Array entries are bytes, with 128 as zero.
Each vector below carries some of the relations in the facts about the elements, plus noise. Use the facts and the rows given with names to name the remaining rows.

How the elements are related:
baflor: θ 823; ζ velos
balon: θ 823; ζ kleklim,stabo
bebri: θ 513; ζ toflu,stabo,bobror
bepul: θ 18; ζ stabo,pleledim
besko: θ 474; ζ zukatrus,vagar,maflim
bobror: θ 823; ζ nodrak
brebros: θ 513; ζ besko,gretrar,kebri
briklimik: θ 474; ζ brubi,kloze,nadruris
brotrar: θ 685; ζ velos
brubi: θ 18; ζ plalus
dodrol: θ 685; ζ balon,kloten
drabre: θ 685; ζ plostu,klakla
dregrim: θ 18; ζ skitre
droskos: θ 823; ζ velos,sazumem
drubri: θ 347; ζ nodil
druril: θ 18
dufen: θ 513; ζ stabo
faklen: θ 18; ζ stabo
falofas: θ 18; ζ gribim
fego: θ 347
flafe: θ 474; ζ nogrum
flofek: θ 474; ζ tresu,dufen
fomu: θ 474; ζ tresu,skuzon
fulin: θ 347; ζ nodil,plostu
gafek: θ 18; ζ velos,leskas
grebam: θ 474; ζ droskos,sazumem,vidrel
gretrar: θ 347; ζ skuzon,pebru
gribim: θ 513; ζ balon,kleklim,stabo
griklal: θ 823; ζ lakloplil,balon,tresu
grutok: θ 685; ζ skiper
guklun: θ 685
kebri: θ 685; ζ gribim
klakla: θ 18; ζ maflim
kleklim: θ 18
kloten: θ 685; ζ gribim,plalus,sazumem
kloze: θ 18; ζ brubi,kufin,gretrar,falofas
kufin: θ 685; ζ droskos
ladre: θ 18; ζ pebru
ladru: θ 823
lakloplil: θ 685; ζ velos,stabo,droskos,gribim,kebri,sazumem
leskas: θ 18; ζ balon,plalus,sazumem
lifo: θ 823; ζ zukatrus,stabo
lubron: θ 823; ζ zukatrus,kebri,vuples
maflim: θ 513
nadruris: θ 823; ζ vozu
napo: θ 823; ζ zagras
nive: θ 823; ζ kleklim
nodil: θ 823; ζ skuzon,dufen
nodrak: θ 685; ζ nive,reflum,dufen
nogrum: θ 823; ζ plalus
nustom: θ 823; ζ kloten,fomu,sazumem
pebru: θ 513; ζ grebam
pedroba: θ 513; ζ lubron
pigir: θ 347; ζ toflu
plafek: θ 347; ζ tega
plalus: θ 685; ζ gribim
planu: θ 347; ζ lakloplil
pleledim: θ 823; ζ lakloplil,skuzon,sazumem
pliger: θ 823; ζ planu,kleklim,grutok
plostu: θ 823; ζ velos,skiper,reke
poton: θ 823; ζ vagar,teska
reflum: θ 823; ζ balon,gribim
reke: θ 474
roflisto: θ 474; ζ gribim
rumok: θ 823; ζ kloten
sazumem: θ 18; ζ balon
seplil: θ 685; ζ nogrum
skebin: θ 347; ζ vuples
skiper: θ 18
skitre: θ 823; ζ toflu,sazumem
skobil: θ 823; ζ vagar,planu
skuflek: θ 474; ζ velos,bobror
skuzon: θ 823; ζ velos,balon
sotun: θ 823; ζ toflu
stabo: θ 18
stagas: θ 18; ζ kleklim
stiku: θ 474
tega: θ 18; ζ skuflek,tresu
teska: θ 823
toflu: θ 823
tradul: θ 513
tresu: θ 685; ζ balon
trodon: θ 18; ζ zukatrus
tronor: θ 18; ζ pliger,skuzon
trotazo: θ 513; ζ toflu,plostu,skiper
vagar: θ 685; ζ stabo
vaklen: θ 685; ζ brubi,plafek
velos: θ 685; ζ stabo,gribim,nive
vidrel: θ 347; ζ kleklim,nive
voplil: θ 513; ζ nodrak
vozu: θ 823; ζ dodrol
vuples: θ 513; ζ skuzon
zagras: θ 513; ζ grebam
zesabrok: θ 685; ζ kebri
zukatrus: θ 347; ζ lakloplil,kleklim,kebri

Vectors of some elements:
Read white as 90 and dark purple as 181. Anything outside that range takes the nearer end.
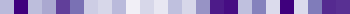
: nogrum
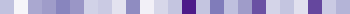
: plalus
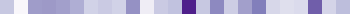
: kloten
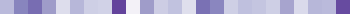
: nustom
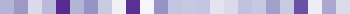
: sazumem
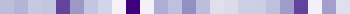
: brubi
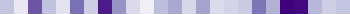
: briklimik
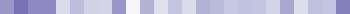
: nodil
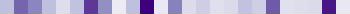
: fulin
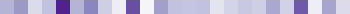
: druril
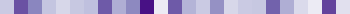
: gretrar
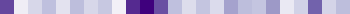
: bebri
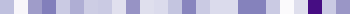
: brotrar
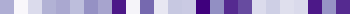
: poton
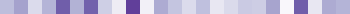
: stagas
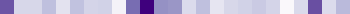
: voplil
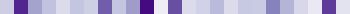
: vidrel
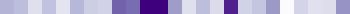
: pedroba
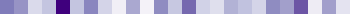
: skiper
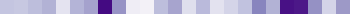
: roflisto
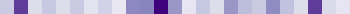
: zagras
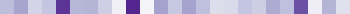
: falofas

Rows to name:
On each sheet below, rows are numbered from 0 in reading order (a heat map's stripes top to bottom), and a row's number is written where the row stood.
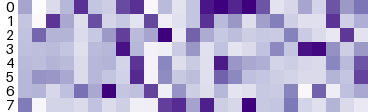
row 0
teska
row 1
vaklen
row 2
planu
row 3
flofek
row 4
skobil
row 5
lifo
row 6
trodon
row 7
maflim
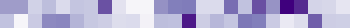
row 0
reke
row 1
grutok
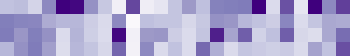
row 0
seplil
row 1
plostu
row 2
skitre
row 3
baflor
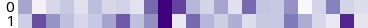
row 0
brebros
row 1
fego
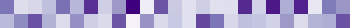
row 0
dregrim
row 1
rumok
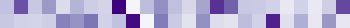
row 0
lubron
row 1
ladre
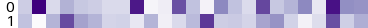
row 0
napo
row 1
nodrak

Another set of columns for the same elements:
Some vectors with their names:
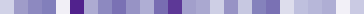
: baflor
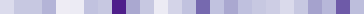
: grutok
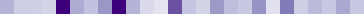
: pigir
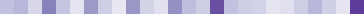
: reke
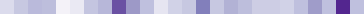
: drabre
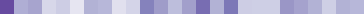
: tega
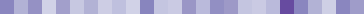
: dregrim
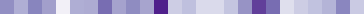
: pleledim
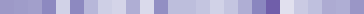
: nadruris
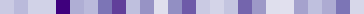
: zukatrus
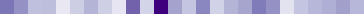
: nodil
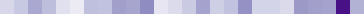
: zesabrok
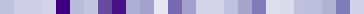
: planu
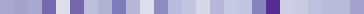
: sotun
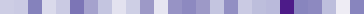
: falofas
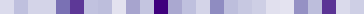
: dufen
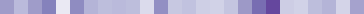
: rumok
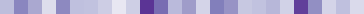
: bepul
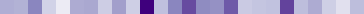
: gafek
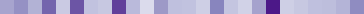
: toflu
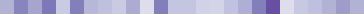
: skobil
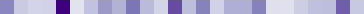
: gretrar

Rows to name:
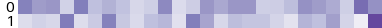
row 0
klakla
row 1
roflisto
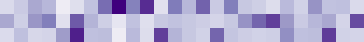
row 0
brotrar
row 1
nogrum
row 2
bebri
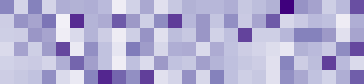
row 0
brubi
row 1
plostu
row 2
kebri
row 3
besko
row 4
voplil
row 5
grebam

